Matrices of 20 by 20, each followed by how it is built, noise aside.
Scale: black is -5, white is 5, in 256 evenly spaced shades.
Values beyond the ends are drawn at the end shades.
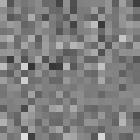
low rank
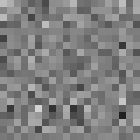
low rank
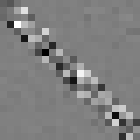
banded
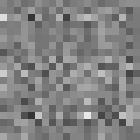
low rank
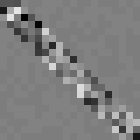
banded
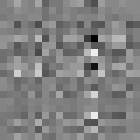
low rank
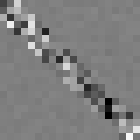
banded
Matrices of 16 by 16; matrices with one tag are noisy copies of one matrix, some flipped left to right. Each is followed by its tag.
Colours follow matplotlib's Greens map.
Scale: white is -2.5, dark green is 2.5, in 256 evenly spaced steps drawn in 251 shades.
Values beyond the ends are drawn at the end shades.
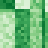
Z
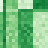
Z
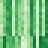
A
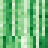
A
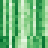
A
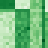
Z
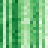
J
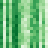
J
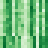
A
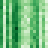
J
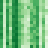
J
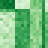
Z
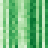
J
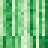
A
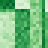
Z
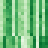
A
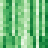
A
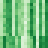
A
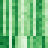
A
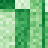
Z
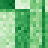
Z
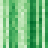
J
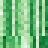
A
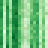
J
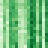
J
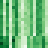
A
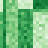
Z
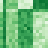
Z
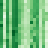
J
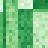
Z
